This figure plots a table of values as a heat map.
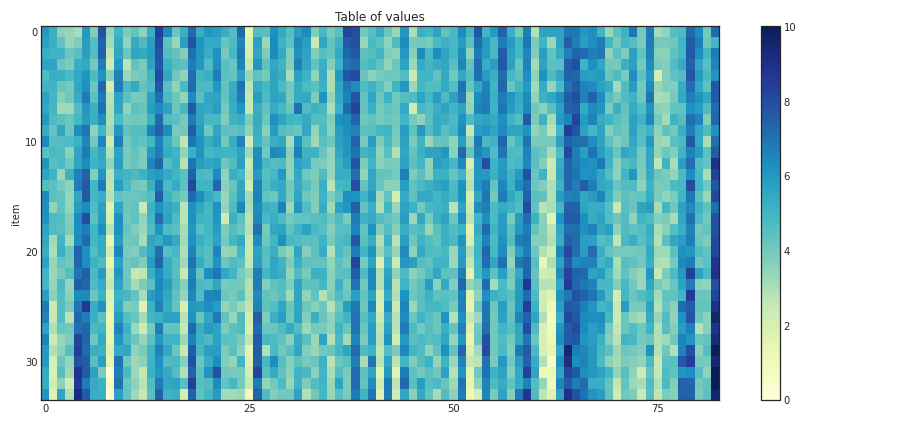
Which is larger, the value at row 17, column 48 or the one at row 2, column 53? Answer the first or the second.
the second
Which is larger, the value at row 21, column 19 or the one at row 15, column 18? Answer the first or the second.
the second
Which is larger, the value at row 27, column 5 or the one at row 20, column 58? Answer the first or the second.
the first
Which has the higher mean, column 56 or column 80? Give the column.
56
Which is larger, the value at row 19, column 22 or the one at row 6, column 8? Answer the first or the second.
the first
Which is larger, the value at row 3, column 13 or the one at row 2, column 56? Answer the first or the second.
the second
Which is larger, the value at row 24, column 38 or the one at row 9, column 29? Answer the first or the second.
the first
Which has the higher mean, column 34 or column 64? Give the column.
64
